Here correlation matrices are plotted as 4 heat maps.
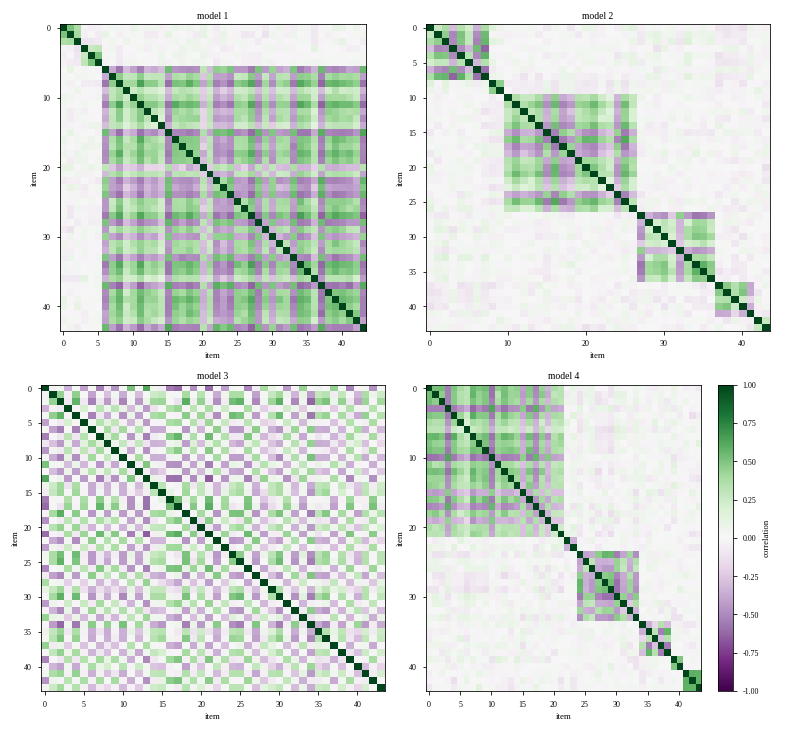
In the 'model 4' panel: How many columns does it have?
44
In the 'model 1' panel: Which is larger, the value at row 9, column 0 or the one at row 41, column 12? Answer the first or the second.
the second
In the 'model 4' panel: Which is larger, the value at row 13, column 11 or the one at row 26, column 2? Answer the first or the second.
the first
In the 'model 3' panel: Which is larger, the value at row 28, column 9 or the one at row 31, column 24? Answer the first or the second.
the second
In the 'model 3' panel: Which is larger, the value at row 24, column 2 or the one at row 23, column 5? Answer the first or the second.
the first
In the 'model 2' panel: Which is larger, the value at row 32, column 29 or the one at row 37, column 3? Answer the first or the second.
the second
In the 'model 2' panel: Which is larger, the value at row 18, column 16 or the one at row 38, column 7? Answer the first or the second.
the second
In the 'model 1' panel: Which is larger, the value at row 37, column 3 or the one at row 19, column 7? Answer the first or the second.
the second
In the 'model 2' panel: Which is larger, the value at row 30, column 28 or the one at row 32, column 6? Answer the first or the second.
the first
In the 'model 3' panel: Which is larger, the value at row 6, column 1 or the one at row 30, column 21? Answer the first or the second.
the second
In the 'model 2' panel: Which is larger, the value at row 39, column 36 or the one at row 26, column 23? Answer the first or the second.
the second
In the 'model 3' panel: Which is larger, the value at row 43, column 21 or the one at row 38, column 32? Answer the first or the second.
the first
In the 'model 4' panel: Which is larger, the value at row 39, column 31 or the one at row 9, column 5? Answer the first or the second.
the second
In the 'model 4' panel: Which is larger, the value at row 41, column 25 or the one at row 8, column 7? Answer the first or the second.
the second
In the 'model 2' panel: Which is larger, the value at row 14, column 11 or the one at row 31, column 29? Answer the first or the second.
the first
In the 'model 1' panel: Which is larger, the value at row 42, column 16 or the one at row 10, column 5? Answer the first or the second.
the first
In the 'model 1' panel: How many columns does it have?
44
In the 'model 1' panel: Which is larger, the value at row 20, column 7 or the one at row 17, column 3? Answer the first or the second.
the second
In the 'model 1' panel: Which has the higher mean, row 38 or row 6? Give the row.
38
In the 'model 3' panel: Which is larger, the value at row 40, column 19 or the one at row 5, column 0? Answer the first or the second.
the first
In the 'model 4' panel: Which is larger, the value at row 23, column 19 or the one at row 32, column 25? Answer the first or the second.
the first
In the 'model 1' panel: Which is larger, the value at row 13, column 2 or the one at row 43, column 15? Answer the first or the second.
the second
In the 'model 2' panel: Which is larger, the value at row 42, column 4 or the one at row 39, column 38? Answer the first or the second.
the second
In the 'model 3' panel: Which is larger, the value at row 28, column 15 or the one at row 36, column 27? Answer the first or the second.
the first
